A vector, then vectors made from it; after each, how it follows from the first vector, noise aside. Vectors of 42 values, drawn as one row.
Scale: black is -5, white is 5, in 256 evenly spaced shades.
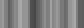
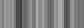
wrapped around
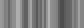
wrapped around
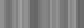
shrunk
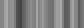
wrapped around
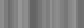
shrunk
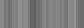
shrunk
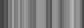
wrapped around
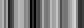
scaled up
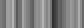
wrapped around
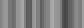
wrapped around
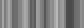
wrapped around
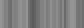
shrunk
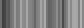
wrapped around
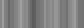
shrunk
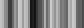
scaled up
